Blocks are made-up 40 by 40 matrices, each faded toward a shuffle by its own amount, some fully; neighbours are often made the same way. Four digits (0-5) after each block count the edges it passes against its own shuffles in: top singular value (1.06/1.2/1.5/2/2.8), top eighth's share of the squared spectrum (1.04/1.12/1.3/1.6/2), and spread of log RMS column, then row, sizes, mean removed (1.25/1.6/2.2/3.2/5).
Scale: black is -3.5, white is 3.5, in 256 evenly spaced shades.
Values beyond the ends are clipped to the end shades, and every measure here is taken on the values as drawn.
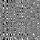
4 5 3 2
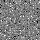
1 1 0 0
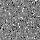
1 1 0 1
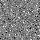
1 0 0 0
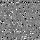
2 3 0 1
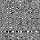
4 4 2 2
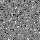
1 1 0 1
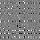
4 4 2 2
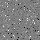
0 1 0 0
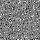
0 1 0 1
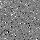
0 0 0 0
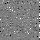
3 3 1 0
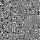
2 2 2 1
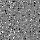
1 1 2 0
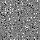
1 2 2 1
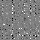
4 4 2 1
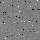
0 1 0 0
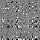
4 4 2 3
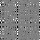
4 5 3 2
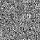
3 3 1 1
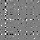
4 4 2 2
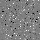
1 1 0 0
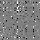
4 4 2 1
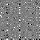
4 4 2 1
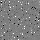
1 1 0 0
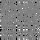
4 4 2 2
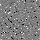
1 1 0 0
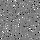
1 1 0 0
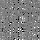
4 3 2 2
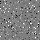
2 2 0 0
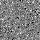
1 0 0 0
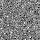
0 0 0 0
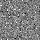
0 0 0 0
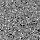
0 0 0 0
